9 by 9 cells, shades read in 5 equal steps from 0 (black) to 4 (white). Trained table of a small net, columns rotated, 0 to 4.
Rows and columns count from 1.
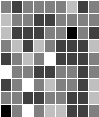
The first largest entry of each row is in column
7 1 1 2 5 1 3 9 3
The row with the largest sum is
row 7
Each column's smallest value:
0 1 1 1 1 1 0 1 1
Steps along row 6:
down same down same up same down up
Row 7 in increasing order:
1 1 2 2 2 2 3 3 4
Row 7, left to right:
1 2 4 2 3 2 2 1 3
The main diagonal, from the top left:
2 2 1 3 4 2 2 1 2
